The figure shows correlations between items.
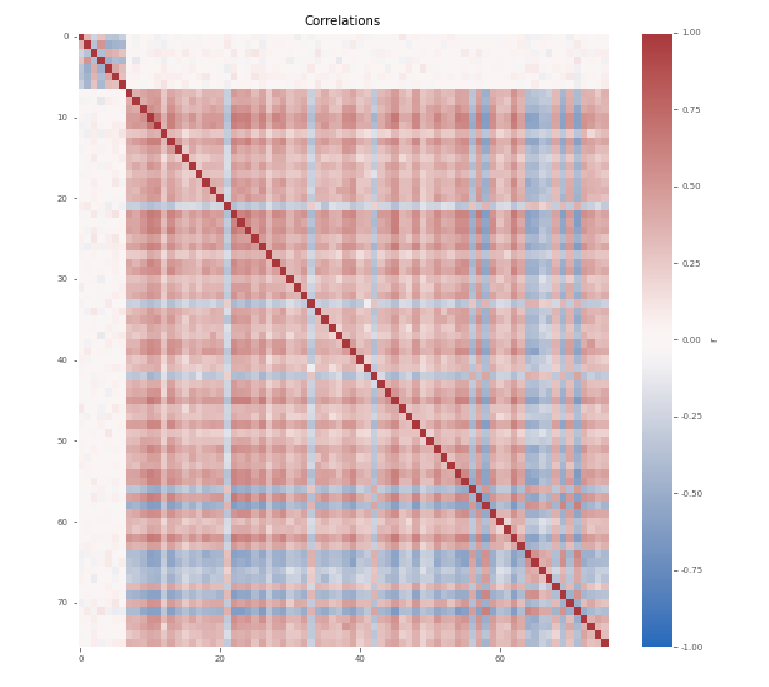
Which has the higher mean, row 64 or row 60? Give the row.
60
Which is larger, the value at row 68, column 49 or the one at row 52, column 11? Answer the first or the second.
the second
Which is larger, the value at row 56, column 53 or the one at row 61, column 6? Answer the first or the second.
the second
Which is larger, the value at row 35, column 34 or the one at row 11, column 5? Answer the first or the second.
the first
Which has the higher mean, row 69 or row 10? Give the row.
10
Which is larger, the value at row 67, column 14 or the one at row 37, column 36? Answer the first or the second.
the second
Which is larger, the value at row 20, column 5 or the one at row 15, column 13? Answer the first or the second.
the second
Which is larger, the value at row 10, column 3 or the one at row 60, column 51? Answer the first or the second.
the second
